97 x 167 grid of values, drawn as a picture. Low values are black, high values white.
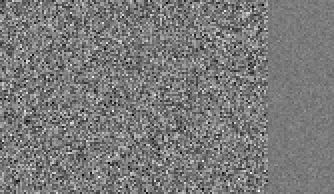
Odd rows or columns: none. Average level on the scale: 50%. Seam: vertical, 80% of the way across, the right part calmer. Grain: fine.
